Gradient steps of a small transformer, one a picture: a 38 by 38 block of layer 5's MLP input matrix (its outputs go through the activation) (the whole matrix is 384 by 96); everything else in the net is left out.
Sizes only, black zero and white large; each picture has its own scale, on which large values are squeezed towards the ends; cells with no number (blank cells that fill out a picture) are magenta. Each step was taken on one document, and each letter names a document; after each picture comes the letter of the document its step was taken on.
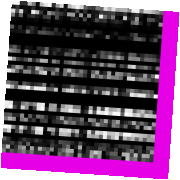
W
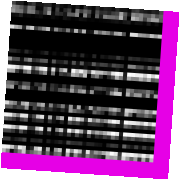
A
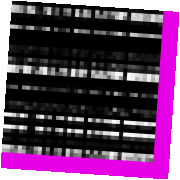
A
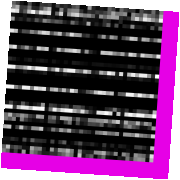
W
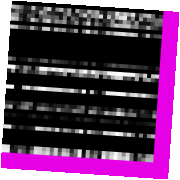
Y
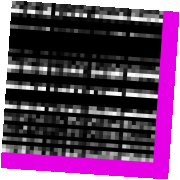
A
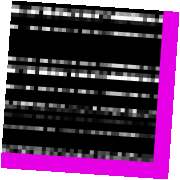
Y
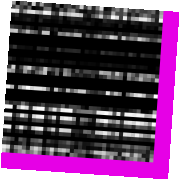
W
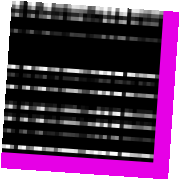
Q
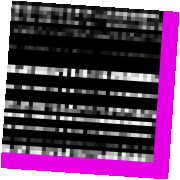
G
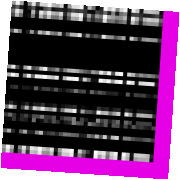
Q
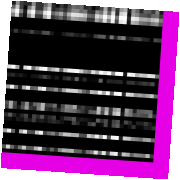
Q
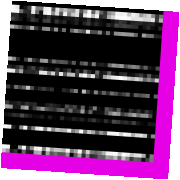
Y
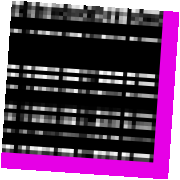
Q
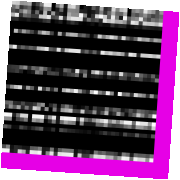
W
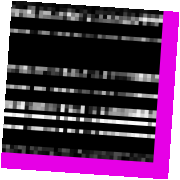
G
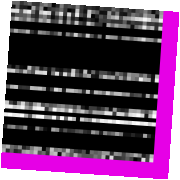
G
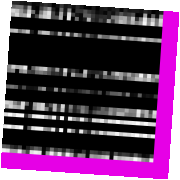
G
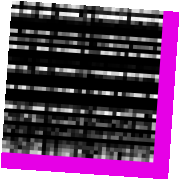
W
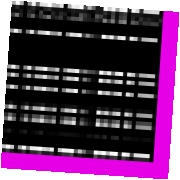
Q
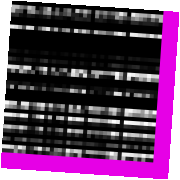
A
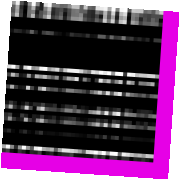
Q
